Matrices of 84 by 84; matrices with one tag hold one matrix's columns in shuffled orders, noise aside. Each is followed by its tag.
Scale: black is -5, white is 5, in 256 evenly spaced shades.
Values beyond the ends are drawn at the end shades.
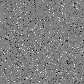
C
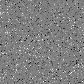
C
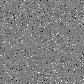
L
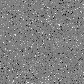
L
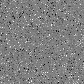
L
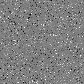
L
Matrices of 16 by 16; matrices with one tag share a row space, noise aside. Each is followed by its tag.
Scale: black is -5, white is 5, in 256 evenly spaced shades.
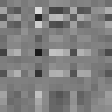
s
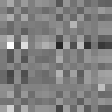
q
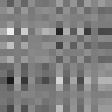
q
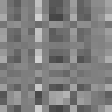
s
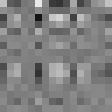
s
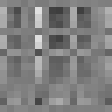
s
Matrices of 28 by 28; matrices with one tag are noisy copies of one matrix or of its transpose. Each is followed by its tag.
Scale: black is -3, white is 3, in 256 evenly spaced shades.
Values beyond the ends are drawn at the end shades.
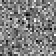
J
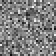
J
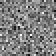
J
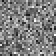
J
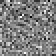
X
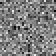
J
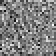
X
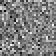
X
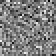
X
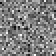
J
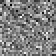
X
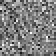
X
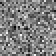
J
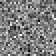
J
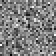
J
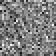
X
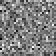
X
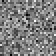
J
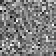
X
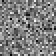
J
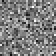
J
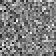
X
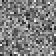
J
